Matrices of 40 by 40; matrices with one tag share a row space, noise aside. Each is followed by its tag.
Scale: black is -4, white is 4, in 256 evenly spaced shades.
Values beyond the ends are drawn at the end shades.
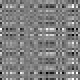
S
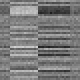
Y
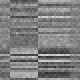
Y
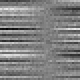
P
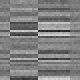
Y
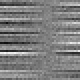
P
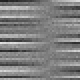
P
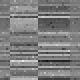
Y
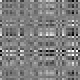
S
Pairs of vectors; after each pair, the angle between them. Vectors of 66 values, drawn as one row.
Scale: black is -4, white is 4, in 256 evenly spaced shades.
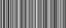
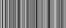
nearly opposite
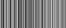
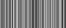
partly aligned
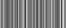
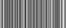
nearly parallel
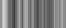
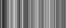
nearly opposite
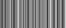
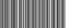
nearly parallel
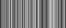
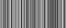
partly opposed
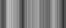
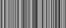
orthogonal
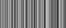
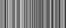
orthogonal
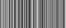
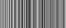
nearly parallel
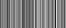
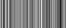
orthogonal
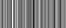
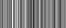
nearly parallel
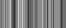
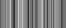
nearly parallel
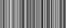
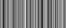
partly aligned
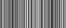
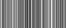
nearly opposite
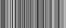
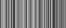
partly opposed
